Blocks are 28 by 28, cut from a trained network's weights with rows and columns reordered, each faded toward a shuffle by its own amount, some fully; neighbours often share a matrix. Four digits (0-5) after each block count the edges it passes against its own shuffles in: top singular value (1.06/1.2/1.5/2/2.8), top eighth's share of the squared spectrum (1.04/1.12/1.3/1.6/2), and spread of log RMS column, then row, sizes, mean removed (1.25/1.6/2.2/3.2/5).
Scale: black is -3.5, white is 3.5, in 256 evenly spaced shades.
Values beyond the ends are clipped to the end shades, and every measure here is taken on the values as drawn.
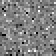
0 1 0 0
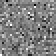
0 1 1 0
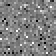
0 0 0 0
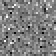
1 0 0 1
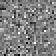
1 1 0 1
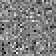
1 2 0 1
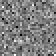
1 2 1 0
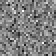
1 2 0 0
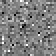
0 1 1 0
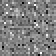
1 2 1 0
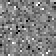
0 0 0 0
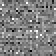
1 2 0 0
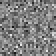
0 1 0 0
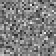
0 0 0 0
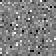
0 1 0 0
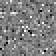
0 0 0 0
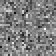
2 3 2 0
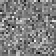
0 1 1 1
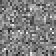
1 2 0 1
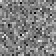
0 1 0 0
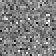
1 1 0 1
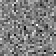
2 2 0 0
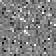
0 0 1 0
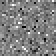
0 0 1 0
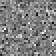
0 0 0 0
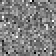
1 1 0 0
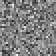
0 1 0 0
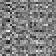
3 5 2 1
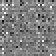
2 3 2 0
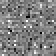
1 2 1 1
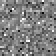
1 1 0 0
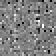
1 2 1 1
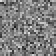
0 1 0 1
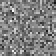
1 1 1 0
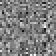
3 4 2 0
